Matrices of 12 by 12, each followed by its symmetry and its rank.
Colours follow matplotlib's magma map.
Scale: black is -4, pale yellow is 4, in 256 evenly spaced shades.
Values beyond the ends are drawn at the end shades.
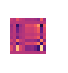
neither, rank one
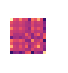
symmetric, rank two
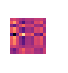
neither, rank one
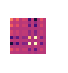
symmetric, rank one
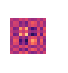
symmetric, rank one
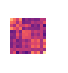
symmetric, rank two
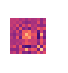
symmetric, rank two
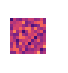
symmetric, full rank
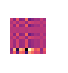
neither, rank one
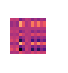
neither, rank one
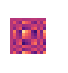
symmetric, rank one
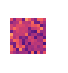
symmetric, full rank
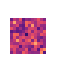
symmetric, full rank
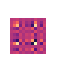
symmetric, rank one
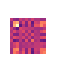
symmetric, rank two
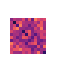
symmetric, full rank
